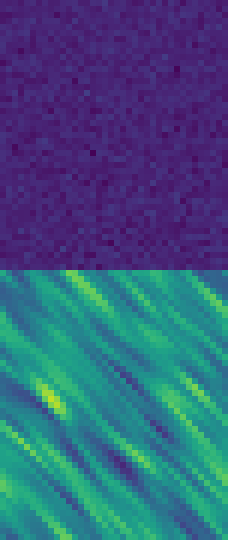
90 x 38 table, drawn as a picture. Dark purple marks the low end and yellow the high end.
The table splits into 2 rows of 1 panel. Panel 1,1: very low, fine-grained, faint in contrast. Panel 2,1: middling, slanting down to the right, strong in contrast.
